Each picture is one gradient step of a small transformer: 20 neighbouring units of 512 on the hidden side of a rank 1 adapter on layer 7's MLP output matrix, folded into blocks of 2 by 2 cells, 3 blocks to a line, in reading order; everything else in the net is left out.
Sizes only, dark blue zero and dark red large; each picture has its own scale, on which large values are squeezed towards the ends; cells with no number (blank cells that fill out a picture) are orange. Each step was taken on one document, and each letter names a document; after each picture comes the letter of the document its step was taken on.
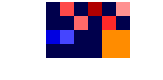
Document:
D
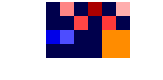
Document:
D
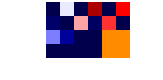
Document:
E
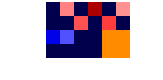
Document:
D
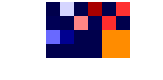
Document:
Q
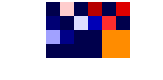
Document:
E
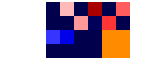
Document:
Q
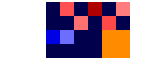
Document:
D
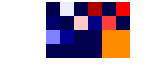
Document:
E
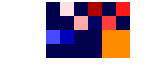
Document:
Q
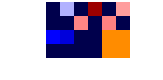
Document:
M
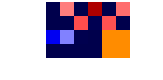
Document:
D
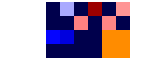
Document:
M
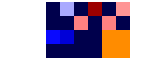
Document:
M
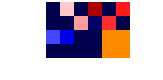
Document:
Q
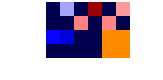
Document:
M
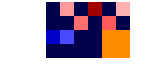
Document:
D
